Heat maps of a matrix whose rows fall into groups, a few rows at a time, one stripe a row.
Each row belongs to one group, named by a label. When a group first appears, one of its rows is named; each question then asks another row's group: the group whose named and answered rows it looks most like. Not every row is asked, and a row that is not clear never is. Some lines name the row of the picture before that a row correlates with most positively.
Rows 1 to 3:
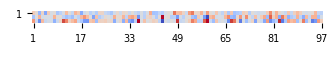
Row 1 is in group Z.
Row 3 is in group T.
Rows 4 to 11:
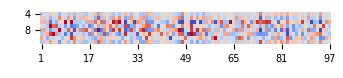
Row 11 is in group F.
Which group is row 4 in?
F
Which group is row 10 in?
T
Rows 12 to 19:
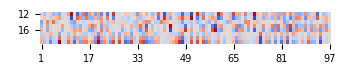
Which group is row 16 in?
T
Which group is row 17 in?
F
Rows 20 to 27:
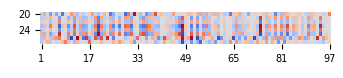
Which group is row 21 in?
F
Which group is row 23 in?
F
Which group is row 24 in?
F
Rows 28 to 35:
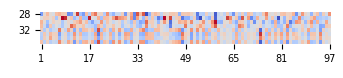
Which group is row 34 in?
F
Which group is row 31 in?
T
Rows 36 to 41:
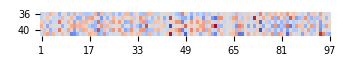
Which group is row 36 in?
F
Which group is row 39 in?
T
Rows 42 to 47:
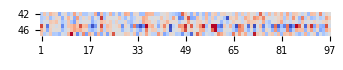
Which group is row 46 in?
T
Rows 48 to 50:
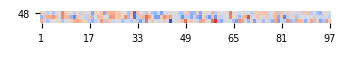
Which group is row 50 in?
T
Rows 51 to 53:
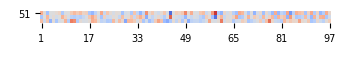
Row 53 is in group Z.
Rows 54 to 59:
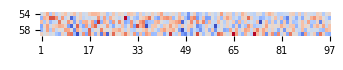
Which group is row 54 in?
Z
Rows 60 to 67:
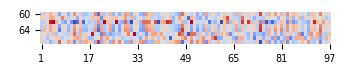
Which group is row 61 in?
Z
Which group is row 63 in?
F
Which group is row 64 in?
F
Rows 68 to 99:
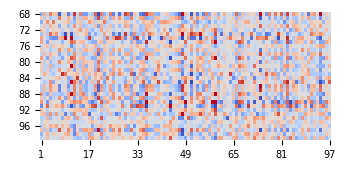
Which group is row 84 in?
T
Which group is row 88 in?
T
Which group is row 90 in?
T
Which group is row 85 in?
T
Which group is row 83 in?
Z
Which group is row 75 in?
T
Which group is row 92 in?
T
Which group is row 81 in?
T
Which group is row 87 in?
F
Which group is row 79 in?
T
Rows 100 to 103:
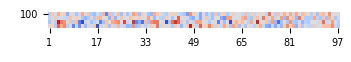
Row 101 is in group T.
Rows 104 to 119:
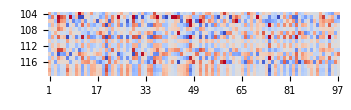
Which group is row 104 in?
T
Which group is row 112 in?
F
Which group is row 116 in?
T
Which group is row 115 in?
F
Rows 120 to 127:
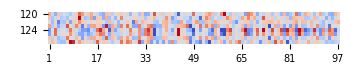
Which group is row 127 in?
Z
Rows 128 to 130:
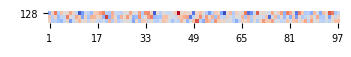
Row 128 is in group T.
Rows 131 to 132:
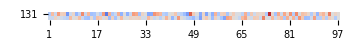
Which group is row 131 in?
F
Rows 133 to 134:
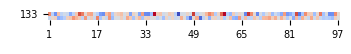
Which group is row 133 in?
T
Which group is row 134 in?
Z
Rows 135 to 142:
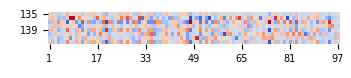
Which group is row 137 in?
F
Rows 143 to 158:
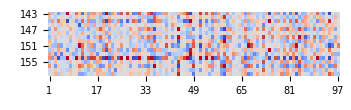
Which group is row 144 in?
T
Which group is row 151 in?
T
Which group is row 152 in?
F
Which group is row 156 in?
T
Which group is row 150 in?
T
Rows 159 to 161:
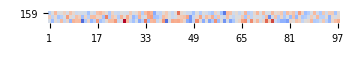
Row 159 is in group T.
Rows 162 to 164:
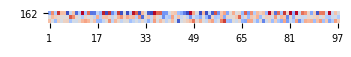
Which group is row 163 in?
Z
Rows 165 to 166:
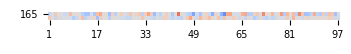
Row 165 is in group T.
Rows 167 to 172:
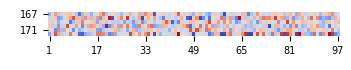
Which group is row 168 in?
Z
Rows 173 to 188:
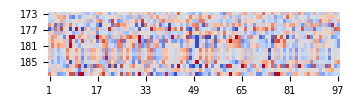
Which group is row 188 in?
Z
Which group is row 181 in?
Z
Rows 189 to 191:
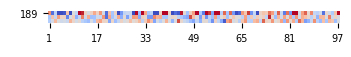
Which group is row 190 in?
F
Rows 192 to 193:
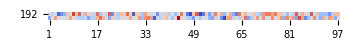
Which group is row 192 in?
Z
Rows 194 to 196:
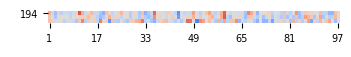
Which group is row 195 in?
T
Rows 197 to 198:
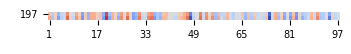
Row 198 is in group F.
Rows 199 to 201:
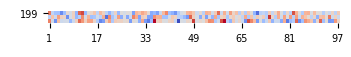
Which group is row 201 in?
T
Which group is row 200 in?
F
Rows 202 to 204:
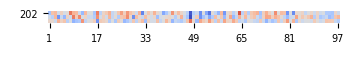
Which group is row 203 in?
Z
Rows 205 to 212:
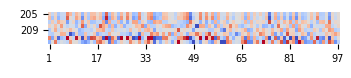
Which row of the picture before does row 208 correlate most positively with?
204
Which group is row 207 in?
F
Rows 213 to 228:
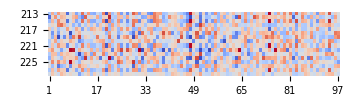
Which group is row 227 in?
F
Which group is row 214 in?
Z
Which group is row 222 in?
Z
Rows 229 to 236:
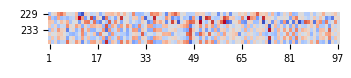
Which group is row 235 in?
F
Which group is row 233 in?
F
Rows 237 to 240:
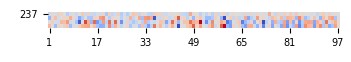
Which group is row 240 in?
T
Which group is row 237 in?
F
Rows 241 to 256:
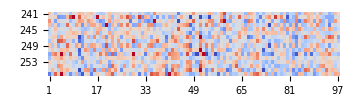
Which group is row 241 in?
T
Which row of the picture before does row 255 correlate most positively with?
239
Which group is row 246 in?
Z
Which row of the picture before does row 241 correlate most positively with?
240
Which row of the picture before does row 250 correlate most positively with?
239
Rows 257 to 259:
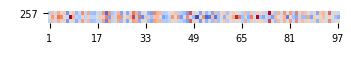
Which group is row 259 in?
F
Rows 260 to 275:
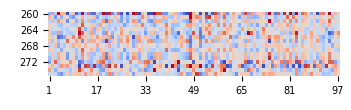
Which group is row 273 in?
T
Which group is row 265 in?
T
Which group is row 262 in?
F
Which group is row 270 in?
F
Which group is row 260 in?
F
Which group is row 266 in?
Z
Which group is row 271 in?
F
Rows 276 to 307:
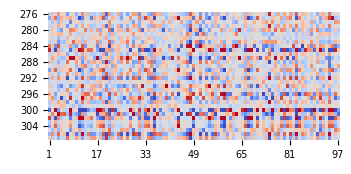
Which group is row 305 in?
Z
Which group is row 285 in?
T
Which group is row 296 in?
T
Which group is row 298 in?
F
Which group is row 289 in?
T
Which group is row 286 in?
F
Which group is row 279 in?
F
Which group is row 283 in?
Z
